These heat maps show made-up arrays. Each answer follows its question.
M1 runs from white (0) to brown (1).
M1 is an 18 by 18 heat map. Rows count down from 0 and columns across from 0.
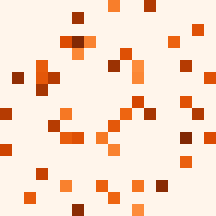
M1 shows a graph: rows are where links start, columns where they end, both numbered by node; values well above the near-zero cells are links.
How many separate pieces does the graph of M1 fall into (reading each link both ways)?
1
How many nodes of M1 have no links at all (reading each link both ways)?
0
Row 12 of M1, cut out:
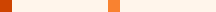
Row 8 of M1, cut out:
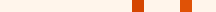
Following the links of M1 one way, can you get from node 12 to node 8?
yes
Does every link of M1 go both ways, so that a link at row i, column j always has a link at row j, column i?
yes
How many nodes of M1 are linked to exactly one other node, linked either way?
5
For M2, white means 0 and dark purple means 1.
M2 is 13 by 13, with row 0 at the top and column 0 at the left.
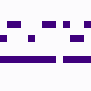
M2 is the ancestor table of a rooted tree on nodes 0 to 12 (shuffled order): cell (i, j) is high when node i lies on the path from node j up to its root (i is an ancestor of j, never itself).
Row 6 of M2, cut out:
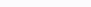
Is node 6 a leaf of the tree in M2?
yes
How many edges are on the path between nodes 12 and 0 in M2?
4
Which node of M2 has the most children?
3
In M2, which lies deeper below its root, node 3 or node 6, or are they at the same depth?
node 6
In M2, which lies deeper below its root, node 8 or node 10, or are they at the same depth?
node 10
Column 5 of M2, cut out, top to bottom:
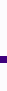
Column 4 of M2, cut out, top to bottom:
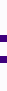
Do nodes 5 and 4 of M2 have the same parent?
no
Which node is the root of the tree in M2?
8
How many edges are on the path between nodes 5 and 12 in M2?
3
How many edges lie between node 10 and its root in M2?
2
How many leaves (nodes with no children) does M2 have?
10
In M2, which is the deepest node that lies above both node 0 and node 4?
5
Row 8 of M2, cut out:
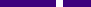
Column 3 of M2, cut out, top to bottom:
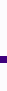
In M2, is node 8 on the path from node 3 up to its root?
yes
